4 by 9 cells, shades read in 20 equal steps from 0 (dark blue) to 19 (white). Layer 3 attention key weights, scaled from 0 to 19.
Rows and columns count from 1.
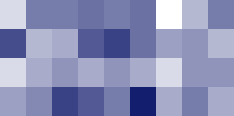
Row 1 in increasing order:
7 7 8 8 8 8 13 16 19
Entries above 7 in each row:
7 5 9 6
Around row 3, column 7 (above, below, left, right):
11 12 12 10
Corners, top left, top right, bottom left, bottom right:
16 8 11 12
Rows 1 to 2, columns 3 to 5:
8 7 8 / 12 5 3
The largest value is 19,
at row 1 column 7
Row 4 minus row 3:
-5 -3 -7 -7 -2 -12 -4 -2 2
